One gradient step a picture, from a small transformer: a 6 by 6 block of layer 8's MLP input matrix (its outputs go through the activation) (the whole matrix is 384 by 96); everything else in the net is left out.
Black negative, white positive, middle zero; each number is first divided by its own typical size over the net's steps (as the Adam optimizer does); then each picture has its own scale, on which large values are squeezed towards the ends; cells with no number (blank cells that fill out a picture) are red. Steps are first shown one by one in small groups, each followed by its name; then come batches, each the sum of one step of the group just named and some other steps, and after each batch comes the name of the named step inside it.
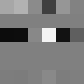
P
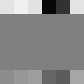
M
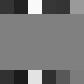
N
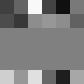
N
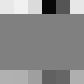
M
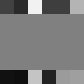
N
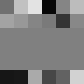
M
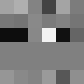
P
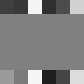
N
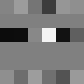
P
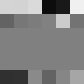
M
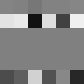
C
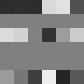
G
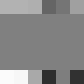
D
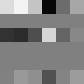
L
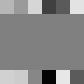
D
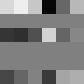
L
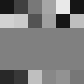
C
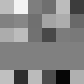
D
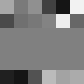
D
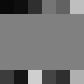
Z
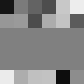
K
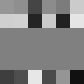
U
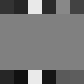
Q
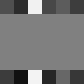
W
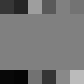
Q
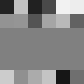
K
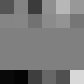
K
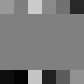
W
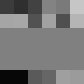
U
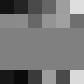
K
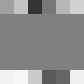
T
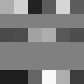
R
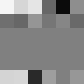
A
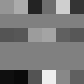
R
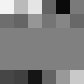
A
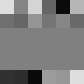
A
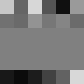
A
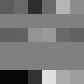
R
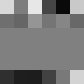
A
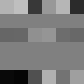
R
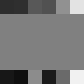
T
